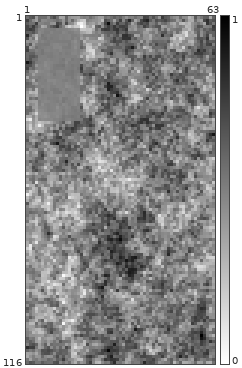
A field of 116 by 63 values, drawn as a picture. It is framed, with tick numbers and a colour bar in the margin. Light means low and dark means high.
The histogram is bell-shaped. The halves do not mirror each other. No regular stripes run through it. The top left is the calmest part. The texture is blotchy. There is no overall slope. In the top left lies a patch that is calmer than the rest.
